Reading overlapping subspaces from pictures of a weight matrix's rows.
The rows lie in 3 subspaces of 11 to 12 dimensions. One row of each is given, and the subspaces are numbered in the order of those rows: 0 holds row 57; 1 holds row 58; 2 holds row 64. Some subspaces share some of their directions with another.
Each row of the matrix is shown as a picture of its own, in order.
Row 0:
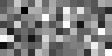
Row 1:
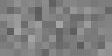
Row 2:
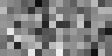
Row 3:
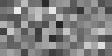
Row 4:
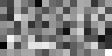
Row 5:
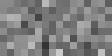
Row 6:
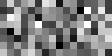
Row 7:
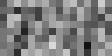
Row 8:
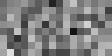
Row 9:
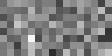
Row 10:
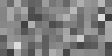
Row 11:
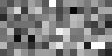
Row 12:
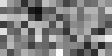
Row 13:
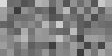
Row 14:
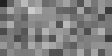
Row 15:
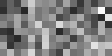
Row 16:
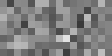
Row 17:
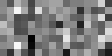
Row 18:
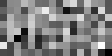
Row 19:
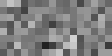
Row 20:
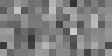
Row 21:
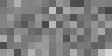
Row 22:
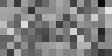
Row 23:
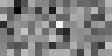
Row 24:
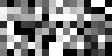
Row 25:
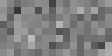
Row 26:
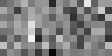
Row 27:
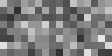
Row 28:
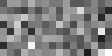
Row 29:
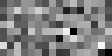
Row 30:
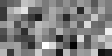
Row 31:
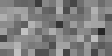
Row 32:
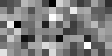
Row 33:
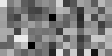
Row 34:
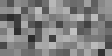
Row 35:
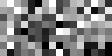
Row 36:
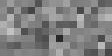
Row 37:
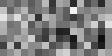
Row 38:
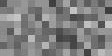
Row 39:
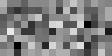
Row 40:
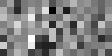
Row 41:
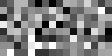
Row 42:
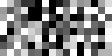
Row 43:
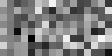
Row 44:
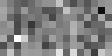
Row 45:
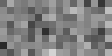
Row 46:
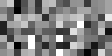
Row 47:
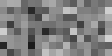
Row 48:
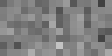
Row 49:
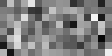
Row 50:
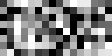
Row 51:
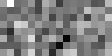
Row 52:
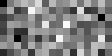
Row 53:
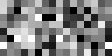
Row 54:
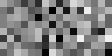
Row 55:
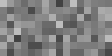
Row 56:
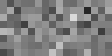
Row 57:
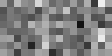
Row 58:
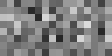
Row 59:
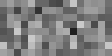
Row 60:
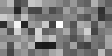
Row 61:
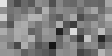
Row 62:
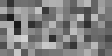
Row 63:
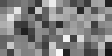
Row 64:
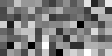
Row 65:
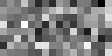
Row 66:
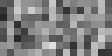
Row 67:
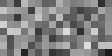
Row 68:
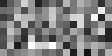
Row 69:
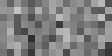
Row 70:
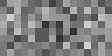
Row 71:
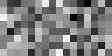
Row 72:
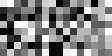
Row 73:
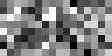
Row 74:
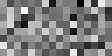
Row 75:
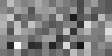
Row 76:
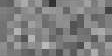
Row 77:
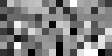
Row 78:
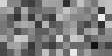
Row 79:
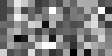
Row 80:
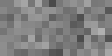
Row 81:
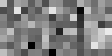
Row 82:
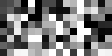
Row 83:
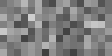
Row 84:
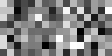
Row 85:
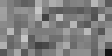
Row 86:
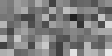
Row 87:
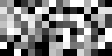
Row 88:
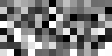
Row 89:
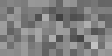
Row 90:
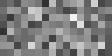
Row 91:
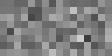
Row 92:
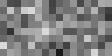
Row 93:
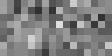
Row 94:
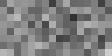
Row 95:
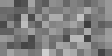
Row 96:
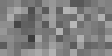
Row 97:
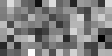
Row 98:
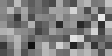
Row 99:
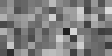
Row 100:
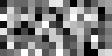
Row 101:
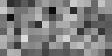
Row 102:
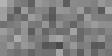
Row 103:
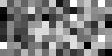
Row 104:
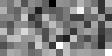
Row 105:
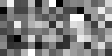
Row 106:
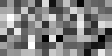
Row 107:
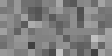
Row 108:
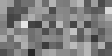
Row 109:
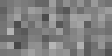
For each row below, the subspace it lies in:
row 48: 2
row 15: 2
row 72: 2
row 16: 2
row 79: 0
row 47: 0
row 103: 1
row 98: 2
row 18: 0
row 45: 0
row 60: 1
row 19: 1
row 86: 0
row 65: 1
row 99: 0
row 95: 2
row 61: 0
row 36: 0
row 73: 0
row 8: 1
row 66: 1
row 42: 1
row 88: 0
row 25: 2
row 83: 2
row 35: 2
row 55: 0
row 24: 2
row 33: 0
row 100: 0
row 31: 0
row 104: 2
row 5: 2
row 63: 2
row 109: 1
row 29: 0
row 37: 1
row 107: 0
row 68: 1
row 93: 1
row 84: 1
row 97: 2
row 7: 0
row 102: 2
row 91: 2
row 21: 1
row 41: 1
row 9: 2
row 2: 0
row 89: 2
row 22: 1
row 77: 0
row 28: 1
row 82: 2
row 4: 1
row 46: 2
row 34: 1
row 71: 2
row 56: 2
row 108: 0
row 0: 1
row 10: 2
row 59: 1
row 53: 1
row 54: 1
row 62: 1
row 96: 0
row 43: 2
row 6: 2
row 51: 2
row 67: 1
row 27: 1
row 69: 2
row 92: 0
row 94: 2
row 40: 0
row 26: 0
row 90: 0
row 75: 1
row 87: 1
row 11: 2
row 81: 0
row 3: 0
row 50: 0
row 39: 0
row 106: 0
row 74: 0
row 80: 2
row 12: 0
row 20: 0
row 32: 2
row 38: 1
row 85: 1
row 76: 2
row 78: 2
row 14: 0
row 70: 1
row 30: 1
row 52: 0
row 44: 0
